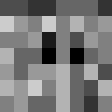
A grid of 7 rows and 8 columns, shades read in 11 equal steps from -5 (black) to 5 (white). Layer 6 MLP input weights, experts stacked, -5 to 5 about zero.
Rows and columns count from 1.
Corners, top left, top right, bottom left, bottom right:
-2 -3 0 0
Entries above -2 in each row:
3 8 6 6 7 7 7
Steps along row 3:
same up down up down up down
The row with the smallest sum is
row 1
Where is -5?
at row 4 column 4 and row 4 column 6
